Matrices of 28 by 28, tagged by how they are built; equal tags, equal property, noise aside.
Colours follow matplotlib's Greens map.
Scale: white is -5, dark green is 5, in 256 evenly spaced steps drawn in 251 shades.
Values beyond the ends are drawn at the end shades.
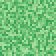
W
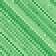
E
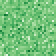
W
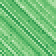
E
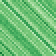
E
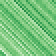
E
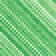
E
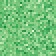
W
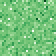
W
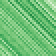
E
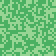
W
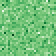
W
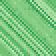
E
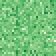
W
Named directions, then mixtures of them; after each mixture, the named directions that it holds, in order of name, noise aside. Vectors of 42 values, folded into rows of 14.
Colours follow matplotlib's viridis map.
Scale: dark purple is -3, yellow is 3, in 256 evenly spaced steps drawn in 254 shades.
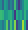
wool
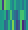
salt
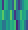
salt, wool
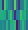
salt, wool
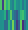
salt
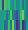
salt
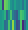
salt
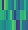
salt, wool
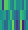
salt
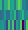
salt, wool
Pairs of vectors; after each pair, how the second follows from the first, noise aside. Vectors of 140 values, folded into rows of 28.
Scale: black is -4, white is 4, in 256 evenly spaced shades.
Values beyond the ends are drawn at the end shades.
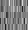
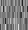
reversed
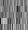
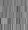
shrunk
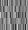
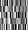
scaled up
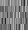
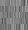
shrunk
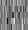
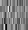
shuffled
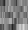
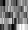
scaled up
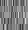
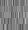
shrunk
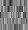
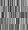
shuffled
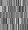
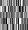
scaled up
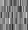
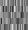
shuffled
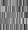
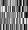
scaled up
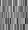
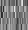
shuffled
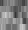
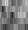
reversed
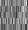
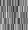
shuffled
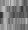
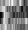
scaled up
